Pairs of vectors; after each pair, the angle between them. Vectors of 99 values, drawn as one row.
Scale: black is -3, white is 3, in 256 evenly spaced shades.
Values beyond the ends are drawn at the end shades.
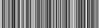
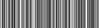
nearly parallel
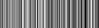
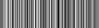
orthogonal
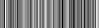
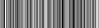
nearly parallel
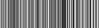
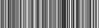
nearly parallel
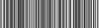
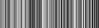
partly opposed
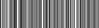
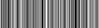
nearly opposite
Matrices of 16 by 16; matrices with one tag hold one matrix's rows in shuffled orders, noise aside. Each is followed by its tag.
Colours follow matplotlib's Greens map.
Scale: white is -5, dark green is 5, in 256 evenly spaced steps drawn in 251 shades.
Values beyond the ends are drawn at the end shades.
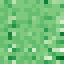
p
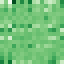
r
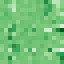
p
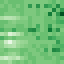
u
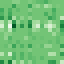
r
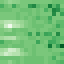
u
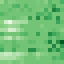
u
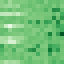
u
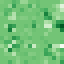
p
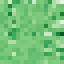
p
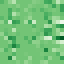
p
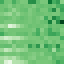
u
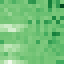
u
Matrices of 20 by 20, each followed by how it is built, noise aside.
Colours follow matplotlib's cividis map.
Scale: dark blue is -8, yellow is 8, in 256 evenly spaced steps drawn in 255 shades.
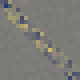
banded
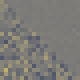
lower triangular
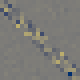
banded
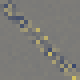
banded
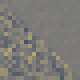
lower triangular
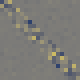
banded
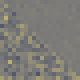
lower triangular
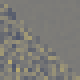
lower triangular
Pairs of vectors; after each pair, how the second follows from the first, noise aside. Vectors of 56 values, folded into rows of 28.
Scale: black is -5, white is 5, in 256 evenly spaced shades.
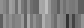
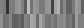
shuffled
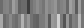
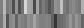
reversed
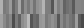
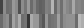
negated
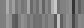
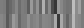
negated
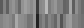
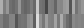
negated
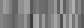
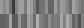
shuffled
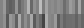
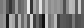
scaled up
